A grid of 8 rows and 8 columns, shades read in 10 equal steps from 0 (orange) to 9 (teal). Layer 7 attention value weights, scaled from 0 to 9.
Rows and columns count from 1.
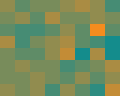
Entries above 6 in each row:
1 0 2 3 2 1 0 2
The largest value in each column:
6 7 7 7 7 9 8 9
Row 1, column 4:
5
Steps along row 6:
down up same up down down down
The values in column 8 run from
2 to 9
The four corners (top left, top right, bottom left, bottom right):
4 7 4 2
